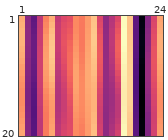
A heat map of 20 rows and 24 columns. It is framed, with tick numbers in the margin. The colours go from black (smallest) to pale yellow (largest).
Grain: streaks running down. Stripes: upright, repeating 4 times. Slope: none.
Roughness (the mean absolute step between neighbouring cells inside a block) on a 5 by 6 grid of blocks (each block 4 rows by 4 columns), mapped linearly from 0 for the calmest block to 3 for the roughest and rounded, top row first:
210132 | 210132 | 210132 | 210132 | 210132
